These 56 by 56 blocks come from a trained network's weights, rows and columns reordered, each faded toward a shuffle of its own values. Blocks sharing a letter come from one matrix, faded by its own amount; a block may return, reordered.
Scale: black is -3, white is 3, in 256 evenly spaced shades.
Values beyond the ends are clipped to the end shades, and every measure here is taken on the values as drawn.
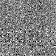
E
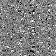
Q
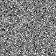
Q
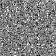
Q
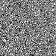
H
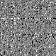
E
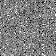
Q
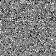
H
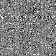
E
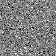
H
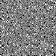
Q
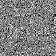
H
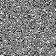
Q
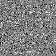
H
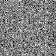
E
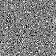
H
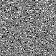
H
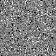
Q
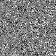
H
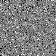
H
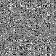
H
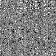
E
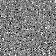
H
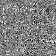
Q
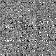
E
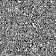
Q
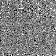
E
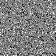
H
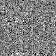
E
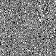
Q
